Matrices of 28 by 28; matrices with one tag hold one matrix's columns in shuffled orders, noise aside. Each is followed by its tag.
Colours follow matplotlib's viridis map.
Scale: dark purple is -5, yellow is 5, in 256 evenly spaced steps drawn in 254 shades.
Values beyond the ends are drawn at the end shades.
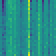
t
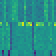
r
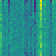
t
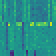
r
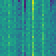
t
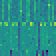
r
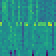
r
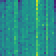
t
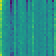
t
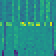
r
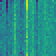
t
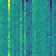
t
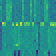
r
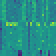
r
